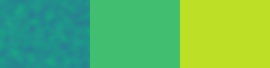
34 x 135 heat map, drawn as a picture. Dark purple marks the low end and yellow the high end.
The table splits into one row of 3 panels. Panel 1,1: middling, blotchy, faint in contrast. Panel 1,2: high, flat. Panel 1,3: very high, flat.
